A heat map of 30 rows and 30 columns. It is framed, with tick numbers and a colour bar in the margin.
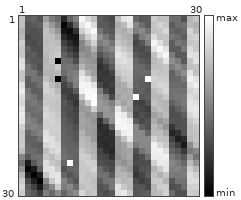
Slope: none. Stripes: upright, repeating 5 times. Lone odd cells: 5, 3 higher and 2 lower than their neighbours.
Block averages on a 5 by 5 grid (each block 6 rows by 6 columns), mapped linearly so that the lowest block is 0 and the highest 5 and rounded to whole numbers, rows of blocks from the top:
2 0 4 4 4 / 3 2 2 4 5 / 5 2 5 2 4 / 4 3 0 5 1 / 0 4 3 2 4
